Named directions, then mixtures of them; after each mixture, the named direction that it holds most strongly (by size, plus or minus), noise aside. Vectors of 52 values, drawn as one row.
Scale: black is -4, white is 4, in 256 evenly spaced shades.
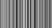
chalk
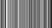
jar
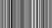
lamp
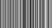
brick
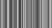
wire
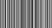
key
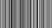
lamp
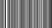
jar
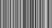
brick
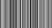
brick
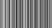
chalk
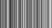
wire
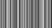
jar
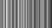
jar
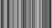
wire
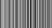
chalk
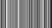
jar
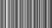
jar
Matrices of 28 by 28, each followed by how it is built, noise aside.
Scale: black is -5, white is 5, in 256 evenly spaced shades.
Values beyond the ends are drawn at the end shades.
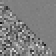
lower triangular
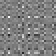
low rank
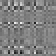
low rank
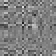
low rank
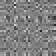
low rank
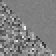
lower triangular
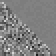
lower triangular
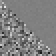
lower triangular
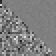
lower triangular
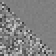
lower triangular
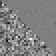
lower triangular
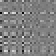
low rank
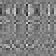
low rank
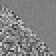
lower triangular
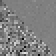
lower triangular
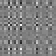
low rank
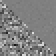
lower triangular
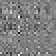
low rank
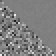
lower triangular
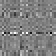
low rank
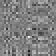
low rank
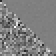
lower triangular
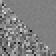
lower triangular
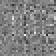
low rank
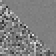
lower triangular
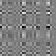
low rank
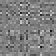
low rank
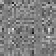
low rank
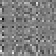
low rank
